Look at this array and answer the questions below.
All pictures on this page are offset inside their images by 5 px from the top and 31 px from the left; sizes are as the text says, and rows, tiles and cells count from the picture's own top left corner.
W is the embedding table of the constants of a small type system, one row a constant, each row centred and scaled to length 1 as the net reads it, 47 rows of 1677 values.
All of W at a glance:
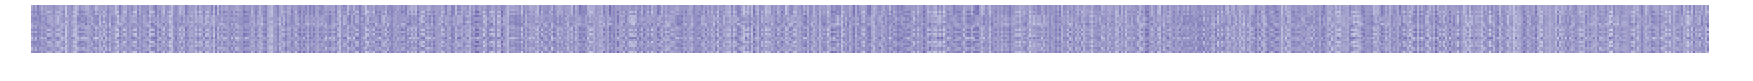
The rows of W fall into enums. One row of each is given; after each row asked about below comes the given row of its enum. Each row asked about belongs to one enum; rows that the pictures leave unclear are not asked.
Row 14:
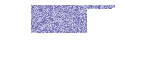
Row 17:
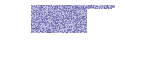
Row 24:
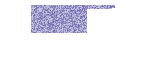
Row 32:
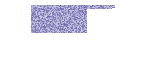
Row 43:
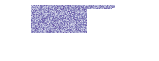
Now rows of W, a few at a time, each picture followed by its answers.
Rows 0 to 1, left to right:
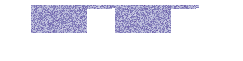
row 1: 32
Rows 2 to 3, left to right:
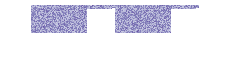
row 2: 32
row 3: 24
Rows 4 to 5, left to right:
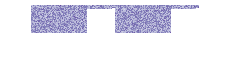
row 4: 32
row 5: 24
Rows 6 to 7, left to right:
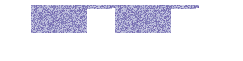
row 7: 24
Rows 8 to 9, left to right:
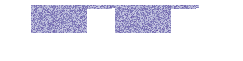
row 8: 24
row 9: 32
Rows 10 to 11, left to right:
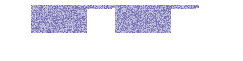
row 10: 17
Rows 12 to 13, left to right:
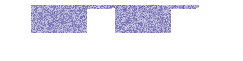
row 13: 14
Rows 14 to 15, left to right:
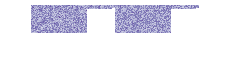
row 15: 24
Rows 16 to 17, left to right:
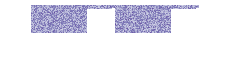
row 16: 24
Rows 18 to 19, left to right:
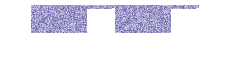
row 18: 43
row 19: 14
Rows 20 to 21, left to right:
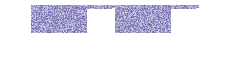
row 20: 17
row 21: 32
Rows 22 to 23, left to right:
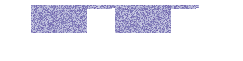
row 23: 32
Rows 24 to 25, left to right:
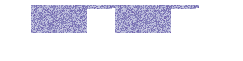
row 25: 24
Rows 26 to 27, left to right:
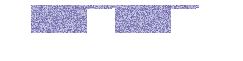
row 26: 17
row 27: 32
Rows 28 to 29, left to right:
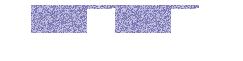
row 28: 24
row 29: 24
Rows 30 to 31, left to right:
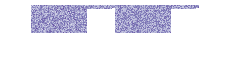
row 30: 43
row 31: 24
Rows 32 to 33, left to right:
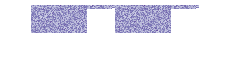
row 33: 32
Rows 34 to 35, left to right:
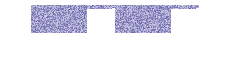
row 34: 32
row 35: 17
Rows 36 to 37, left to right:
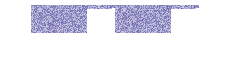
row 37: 24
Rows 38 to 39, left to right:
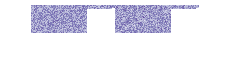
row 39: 14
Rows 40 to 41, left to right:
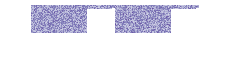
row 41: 17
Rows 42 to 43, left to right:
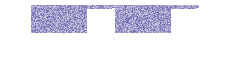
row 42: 32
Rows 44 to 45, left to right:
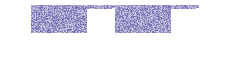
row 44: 17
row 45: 32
